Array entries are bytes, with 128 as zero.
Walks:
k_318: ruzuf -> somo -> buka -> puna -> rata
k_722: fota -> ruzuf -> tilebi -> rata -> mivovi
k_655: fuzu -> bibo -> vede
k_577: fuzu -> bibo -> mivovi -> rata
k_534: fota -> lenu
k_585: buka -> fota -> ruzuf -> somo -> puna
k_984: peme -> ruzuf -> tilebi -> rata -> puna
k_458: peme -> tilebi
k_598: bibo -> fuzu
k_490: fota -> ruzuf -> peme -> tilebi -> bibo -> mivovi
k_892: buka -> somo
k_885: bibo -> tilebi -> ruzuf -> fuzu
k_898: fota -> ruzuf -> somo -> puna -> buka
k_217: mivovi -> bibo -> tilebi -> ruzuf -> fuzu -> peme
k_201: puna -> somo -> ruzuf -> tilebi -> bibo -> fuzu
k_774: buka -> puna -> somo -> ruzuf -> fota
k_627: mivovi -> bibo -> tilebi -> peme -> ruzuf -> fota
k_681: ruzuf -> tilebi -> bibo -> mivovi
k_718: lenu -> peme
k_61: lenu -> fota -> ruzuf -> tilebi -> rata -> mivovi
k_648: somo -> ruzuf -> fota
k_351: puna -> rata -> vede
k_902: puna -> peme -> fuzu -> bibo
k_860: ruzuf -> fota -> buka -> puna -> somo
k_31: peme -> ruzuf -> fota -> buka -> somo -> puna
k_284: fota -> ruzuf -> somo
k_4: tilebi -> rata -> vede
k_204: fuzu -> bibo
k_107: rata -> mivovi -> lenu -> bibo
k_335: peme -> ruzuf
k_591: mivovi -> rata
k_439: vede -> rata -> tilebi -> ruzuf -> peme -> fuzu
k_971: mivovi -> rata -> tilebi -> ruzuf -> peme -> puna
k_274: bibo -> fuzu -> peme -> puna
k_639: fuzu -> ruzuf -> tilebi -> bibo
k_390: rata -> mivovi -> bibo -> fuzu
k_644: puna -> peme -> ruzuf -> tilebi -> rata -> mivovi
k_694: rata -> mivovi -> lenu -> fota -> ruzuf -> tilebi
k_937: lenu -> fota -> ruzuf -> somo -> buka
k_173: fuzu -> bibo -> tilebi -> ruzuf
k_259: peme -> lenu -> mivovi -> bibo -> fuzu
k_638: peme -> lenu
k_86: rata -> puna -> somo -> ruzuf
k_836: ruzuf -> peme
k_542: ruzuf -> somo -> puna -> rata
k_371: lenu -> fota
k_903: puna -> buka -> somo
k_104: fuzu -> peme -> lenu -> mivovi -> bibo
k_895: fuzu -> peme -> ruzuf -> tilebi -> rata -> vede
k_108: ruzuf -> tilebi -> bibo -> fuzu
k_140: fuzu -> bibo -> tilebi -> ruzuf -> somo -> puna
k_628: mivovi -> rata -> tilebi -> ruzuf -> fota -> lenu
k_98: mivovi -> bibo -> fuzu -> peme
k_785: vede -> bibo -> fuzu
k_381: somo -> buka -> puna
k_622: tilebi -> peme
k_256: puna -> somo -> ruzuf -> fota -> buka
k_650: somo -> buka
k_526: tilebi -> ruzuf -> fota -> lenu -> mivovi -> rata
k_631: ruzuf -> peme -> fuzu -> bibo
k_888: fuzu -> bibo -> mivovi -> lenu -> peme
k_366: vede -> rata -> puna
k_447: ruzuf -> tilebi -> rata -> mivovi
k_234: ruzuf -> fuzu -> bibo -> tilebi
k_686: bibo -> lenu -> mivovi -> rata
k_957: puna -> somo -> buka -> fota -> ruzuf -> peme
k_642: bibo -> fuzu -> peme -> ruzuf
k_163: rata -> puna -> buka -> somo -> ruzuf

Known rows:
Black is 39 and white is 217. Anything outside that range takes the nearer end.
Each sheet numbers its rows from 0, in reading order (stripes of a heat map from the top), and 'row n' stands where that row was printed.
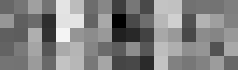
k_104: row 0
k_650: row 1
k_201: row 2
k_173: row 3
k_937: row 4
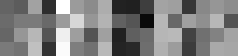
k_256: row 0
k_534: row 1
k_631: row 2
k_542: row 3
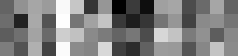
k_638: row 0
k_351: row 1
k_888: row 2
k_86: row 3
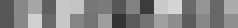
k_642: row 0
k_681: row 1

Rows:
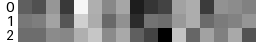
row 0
k_957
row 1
k_895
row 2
k_371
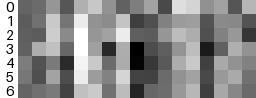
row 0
k_204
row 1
k_971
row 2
k_591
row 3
k_335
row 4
k_381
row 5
k_163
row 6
k_585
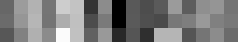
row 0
k_458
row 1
k_622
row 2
k_259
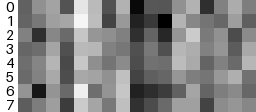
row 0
k_31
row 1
k_718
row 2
k_785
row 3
k_140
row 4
k_234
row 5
k_722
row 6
k_366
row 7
k_860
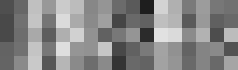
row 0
k_686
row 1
k_217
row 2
k_598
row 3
k_628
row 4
k_108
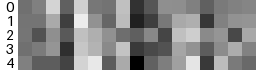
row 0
k_447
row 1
k_318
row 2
k_655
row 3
k_898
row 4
k_892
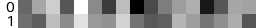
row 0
k_836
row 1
k_107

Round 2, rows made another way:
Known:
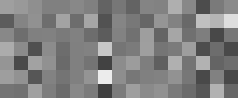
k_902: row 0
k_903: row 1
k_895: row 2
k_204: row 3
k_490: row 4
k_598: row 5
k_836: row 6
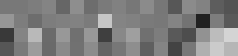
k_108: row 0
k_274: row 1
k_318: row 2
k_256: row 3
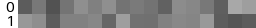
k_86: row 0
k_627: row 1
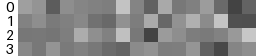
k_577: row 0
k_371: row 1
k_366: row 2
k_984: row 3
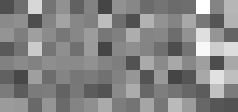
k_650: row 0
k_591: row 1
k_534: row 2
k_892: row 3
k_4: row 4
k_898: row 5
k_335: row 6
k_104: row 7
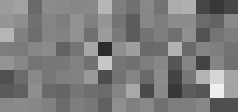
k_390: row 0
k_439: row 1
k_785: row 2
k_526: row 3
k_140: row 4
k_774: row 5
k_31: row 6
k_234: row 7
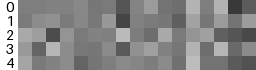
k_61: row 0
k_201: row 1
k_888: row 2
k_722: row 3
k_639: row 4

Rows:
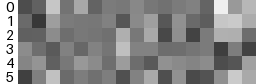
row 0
k_381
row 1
k_284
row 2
k_937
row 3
k_642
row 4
k_971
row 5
k_860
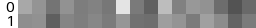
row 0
k_655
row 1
k_628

